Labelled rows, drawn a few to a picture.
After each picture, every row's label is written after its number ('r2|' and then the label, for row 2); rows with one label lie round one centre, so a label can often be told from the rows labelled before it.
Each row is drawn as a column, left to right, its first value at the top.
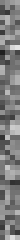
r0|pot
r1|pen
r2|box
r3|box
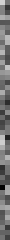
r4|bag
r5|pot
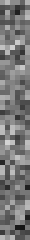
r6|box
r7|bag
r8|box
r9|pot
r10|pot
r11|bag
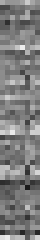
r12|box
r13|box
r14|box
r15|box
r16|box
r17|bag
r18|box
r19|box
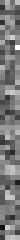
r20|pot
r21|pen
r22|pen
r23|box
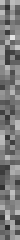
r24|bag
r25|pot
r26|pen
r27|box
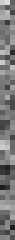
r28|bag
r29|bag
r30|pot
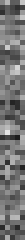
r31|pot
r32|box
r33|pot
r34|pot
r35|bag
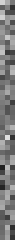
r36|bag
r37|pen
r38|pot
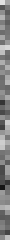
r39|bag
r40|box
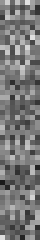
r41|box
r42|bag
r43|pot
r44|bag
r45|pot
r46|bag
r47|pen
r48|pot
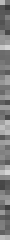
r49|box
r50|box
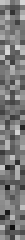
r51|pen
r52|bag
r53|pot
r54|box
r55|bag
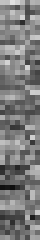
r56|bag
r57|bag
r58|bag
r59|bag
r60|bag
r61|pot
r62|pen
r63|pen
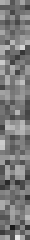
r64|bag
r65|box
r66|pot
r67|box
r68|box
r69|pot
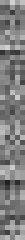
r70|box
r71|box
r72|pen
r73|box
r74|pen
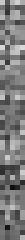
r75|bag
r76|pot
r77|bag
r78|bag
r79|box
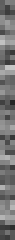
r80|pot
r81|pot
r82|pot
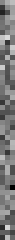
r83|pot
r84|pen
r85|bag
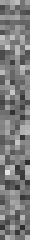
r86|pot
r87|box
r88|pen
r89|bag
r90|pot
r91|box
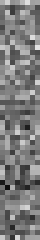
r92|box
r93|bag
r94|pot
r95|box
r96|bag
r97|bag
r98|pen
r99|box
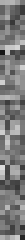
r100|box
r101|bag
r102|box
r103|box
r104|pot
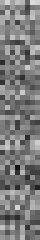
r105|pen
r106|bag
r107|pen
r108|bag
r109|pen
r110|pot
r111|bag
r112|bag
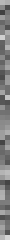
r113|pen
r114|box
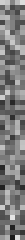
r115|bag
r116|pen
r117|pot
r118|box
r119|bag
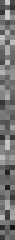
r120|pot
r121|bag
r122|pot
